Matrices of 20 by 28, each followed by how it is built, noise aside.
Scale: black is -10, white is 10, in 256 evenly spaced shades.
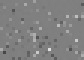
sparse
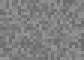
noise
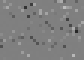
sparse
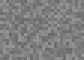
noise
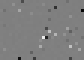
sparse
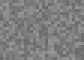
noise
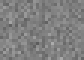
noise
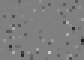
sparse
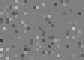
sparse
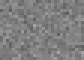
noise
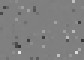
sparse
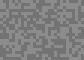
noise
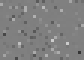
sparse
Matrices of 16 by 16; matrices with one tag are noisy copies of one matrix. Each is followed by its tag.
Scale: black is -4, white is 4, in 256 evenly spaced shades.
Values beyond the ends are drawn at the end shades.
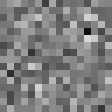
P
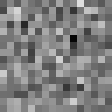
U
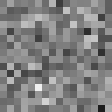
P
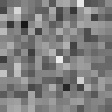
U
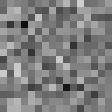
U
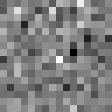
U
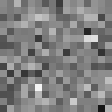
P
